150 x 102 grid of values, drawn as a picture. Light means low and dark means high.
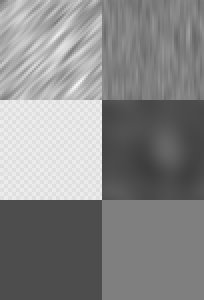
It is made of 3 by 2 panels. Panel 1,1: low, slanting up to the right. Panel 1,2: middling, streaked downward, faint in contrast. Panel 2,1: very low, checkered, faint in contrast. Panel 2,2: high, smooth, faint in contrast. Panel 3,1: high, flat. Panel 3,2: middling, flat.
